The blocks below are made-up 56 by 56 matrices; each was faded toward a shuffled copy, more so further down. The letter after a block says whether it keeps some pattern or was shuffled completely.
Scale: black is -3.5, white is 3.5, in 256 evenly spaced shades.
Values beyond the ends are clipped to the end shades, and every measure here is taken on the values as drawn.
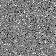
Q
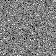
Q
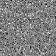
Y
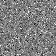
Q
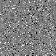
Y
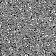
Q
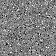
Q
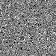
Q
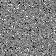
Q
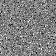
Q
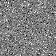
Q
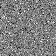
Q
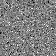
Y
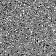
Q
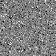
Y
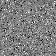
Q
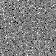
Y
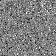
Q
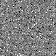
Y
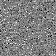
Y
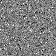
Q
